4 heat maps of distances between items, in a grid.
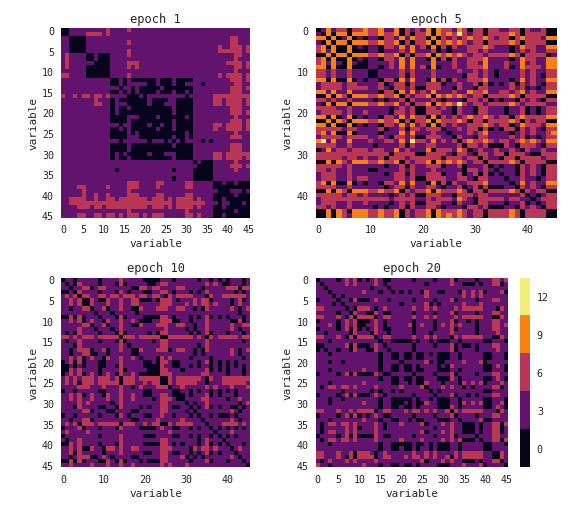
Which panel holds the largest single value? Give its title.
epoch 5
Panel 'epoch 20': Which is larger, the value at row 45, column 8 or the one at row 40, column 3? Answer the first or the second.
the first
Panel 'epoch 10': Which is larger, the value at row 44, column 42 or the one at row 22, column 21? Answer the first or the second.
the first
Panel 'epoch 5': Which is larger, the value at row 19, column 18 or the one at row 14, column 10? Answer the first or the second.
the first
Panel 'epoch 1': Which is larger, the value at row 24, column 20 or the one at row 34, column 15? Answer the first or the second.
the second
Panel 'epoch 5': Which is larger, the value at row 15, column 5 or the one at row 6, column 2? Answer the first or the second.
the second
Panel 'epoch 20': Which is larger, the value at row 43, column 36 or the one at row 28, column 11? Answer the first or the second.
the first
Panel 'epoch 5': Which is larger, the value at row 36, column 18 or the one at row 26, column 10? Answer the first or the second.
the first
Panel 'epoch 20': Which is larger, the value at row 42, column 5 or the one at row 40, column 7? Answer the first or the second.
the first
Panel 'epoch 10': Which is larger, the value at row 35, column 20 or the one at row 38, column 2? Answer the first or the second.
the first
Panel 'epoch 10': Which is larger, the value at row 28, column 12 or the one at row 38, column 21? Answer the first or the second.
the first
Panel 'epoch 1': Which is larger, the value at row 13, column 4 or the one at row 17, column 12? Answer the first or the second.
the first
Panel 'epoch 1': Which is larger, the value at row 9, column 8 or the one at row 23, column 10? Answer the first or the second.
the second
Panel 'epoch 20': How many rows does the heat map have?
46
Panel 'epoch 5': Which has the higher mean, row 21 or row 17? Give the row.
21
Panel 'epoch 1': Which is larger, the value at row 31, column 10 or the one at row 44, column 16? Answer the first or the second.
the second
